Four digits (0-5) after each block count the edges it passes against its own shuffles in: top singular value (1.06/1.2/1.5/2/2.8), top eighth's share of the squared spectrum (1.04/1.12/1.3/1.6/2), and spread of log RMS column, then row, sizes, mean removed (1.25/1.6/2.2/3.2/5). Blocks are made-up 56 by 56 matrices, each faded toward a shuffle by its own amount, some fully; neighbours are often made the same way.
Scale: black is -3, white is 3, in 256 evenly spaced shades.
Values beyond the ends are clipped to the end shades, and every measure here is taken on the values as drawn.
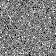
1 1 0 0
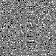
3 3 1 1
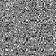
4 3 2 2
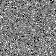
1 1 0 0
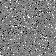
0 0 0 0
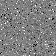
2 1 0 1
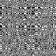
4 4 2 3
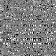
4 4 1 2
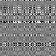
5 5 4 4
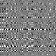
4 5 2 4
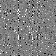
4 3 1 1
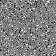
2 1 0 0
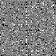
3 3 2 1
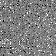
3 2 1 0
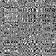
4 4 2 2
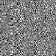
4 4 2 1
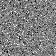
1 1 0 0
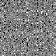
3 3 2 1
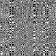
4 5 3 2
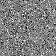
1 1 0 0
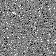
0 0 0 0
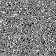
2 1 0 0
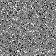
2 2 0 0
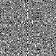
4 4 2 1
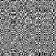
4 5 3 3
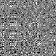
4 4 2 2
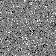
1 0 0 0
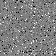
1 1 0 0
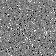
0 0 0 0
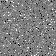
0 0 0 0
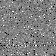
2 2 0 1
